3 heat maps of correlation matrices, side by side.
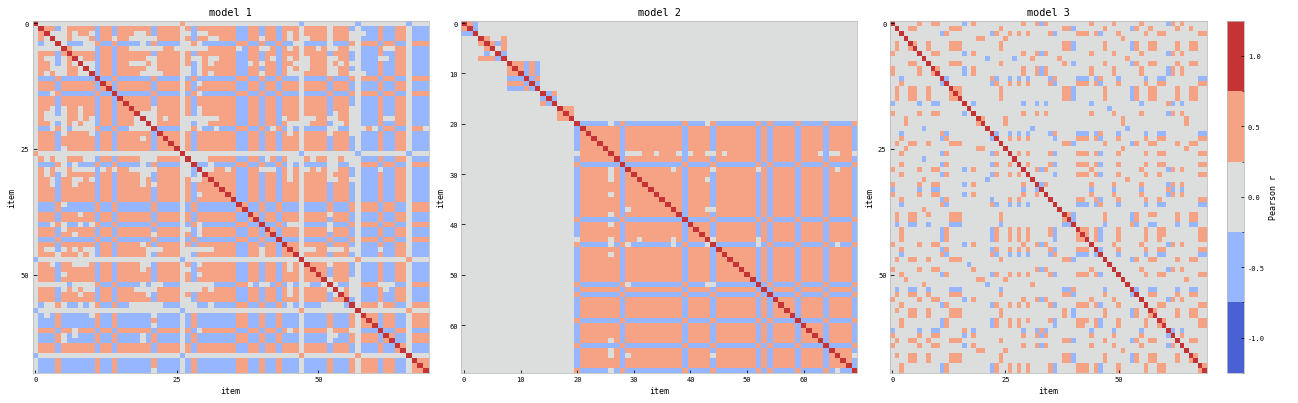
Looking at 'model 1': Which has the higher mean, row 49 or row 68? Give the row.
49
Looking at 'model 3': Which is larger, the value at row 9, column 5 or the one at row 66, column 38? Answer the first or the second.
the second
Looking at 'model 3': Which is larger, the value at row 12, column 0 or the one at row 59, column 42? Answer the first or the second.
the second
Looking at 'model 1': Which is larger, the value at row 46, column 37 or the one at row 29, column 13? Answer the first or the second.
the second
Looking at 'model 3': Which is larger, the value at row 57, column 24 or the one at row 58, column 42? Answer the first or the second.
the first
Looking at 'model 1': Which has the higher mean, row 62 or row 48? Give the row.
48
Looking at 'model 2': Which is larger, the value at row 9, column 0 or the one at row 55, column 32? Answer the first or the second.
the second
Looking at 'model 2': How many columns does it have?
70
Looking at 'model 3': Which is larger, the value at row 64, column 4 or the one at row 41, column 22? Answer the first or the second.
the first
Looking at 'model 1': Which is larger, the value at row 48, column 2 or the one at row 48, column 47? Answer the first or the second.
the first
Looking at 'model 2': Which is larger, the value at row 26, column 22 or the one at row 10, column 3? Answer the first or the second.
the first
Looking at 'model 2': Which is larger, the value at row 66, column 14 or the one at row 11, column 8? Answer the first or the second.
the first
